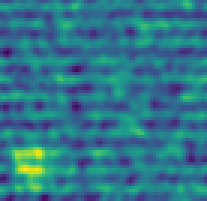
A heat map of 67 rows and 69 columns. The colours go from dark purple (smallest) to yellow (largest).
The ninth with the highest average is the bottom left. Stripes running across repeat 11 times from top to bottom. Overall the values sit about 40% of the way up the scale. No lone cell stands out from its neighbours. A single bump stands in the bottom left.
